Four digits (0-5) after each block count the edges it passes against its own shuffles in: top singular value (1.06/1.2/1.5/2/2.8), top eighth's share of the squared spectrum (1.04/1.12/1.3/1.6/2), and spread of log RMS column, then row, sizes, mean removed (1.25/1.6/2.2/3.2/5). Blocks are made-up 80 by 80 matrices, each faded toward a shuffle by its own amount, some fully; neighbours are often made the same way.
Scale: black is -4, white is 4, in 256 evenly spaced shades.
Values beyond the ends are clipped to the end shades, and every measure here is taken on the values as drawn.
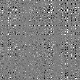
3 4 3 3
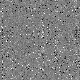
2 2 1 1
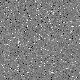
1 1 1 0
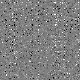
2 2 2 2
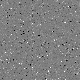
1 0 0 0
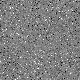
0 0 0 0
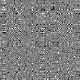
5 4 3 3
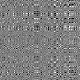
5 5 3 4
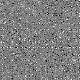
4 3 1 2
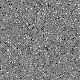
2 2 0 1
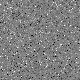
0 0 0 0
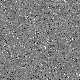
2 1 0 0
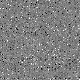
3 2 0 1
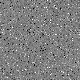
3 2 0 0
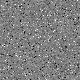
0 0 0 0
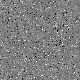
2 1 0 0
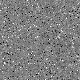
2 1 1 0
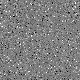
1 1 0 0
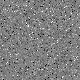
2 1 0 0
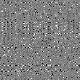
4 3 2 2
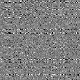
4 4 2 3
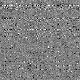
4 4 1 3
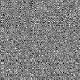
4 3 2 2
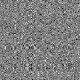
4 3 2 2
